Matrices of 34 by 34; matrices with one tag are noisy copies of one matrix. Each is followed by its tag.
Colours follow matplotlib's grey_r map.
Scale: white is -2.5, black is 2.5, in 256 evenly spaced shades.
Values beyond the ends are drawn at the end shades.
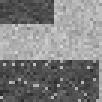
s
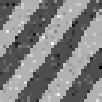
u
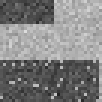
s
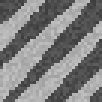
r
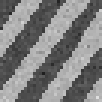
u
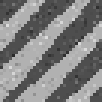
r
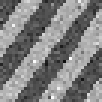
u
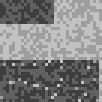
s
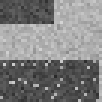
s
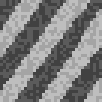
u
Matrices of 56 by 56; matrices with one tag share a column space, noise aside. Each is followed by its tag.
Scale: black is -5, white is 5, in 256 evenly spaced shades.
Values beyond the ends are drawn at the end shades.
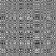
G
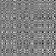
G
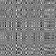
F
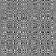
G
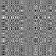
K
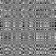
F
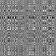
K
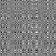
G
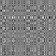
K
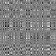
F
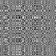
K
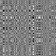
K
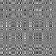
F
